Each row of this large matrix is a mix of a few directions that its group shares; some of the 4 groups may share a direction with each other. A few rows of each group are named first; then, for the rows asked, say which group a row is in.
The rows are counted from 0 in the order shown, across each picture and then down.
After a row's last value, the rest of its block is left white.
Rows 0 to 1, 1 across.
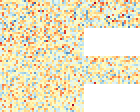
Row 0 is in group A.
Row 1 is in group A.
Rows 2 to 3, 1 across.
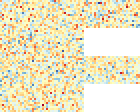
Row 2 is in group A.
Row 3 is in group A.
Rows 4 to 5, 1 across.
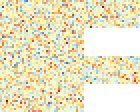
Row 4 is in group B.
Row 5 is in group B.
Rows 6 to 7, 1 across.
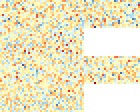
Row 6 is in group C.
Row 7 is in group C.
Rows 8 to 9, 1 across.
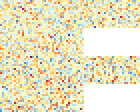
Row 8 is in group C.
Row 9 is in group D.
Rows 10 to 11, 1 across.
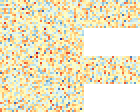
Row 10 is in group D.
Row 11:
D
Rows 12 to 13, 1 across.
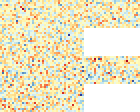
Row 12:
A
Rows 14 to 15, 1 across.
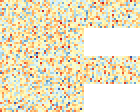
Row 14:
D
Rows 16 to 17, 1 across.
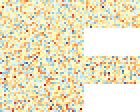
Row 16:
B
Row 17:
D
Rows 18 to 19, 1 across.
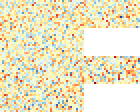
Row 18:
A
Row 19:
C
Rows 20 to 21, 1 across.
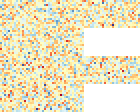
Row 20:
C
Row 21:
D
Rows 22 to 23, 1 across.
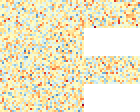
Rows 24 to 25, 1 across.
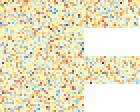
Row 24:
B
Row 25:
B
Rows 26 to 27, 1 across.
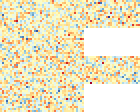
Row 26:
A
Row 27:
B
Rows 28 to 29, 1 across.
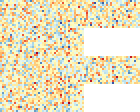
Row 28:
D
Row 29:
D
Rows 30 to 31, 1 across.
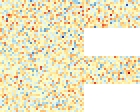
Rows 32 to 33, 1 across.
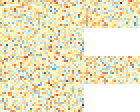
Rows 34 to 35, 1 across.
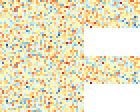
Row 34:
B
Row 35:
B
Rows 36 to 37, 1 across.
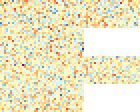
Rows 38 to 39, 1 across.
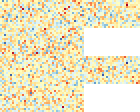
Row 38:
A
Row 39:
A
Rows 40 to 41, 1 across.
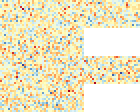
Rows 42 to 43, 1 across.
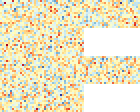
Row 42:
B
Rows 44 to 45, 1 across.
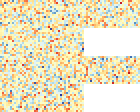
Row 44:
B
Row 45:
D
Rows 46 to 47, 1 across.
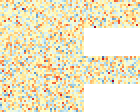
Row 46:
C
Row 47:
C
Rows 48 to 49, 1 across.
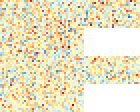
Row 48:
D
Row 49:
A
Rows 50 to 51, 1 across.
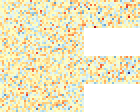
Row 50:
A
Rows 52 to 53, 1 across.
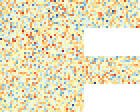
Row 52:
A
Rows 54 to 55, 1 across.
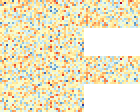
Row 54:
B
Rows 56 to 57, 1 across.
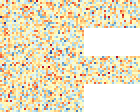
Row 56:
D
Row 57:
A
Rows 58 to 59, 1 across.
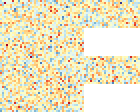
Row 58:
B
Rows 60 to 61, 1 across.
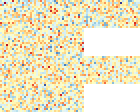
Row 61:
A
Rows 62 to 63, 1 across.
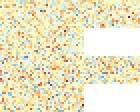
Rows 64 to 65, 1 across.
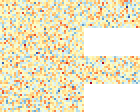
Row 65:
B
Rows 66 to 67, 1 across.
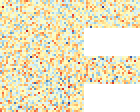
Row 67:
D
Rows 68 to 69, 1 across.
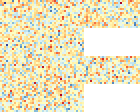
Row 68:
B
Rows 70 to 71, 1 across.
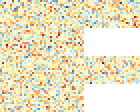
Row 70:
B
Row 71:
B
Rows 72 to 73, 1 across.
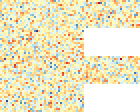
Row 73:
B
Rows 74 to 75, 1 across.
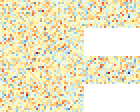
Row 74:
A
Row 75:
A
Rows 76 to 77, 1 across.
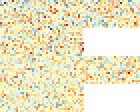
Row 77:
A
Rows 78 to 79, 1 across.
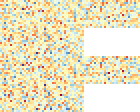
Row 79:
D
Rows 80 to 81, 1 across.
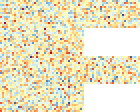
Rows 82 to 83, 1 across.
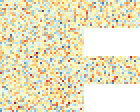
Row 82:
D
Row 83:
D
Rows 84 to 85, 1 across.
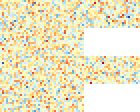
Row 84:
A
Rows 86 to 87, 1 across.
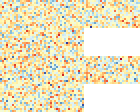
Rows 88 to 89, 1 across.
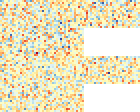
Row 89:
A
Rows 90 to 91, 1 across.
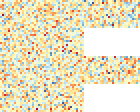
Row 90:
C
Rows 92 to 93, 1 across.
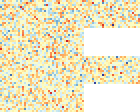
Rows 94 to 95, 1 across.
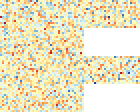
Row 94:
D
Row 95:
C
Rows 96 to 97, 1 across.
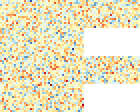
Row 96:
A
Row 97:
B
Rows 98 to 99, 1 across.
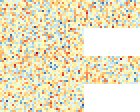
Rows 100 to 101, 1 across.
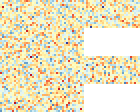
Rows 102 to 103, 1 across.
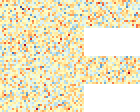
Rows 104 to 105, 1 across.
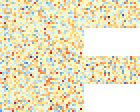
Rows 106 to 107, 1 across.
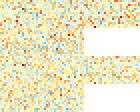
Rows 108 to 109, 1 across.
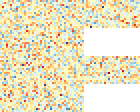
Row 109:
D
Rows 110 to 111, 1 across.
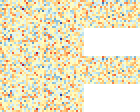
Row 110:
C
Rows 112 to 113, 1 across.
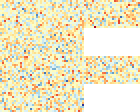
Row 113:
B
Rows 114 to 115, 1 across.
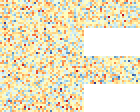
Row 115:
C
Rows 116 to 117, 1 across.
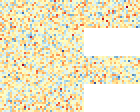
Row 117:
C
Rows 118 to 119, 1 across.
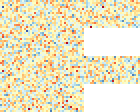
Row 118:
B
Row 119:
C
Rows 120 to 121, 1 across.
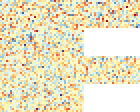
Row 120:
A
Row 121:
D
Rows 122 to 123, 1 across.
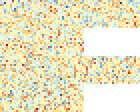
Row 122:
B
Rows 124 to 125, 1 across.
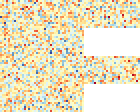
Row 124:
D
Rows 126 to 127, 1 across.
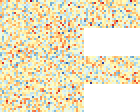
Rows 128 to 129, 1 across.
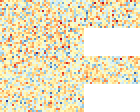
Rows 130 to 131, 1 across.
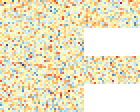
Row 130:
B
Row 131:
C
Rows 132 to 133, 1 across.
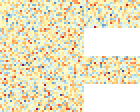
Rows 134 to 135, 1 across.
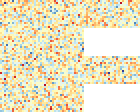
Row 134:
B
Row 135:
D
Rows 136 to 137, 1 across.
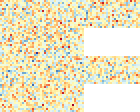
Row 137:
A
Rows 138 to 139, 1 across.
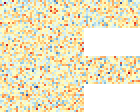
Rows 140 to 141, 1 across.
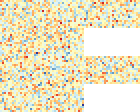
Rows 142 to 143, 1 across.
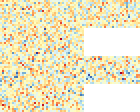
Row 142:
A
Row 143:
A
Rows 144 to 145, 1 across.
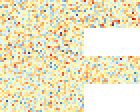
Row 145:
B
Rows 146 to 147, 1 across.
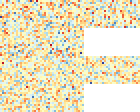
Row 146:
D
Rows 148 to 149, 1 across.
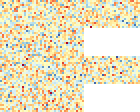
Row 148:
B
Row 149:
A
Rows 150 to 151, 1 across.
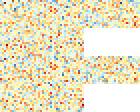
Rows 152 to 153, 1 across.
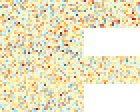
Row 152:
C
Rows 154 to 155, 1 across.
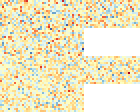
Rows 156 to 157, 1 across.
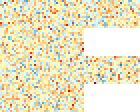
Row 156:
B
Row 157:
A
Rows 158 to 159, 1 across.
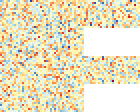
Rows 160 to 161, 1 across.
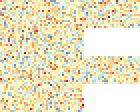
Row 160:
A
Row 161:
B
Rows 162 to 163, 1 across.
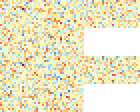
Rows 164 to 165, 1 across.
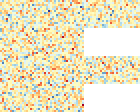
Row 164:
A
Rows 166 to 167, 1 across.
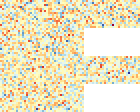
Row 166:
C
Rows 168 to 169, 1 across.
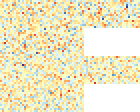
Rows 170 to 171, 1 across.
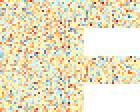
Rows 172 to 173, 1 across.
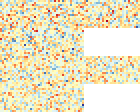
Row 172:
A
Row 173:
B
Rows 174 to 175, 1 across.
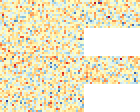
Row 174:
A
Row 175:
B
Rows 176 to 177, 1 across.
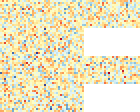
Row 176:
A
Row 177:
D
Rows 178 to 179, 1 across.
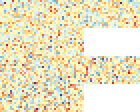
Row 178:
B
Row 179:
D
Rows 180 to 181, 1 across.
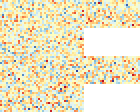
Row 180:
A
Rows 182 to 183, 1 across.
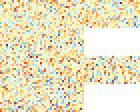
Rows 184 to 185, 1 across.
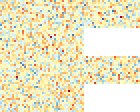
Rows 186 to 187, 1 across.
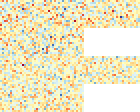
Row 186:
A
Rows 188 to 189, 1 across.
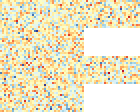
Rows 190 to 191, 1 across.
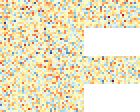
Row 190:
D
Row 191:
C
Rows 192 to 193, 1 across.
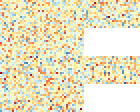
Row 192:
A
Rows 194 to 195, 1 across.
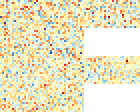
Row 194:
D
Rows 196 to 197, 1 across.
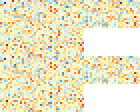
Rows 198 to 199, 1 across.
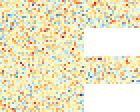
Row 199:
A
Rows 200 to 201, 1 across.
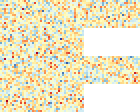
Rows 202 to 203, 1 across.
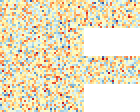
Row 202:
D
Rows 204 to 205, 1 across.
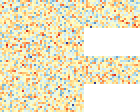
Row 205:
A
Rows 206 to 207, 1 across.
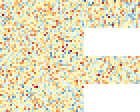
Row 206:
C
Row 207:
A
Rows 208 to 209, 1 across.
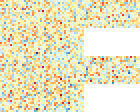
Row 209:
D
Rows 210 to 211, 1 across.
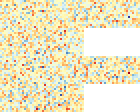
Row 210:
C
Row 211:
C
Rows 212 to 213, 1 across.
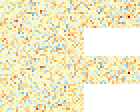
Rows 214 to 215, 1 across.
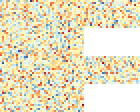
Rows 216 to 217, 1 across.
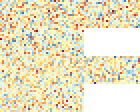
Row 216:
A
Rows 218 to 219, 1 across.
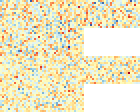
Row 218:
D
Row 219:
C
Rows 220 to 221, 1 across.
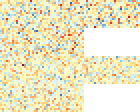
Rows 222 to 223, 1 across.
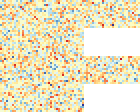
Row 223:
B
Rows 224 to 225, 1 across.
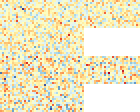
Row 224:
A
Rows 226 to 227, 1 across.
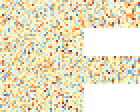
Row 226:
C
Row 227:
C
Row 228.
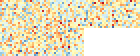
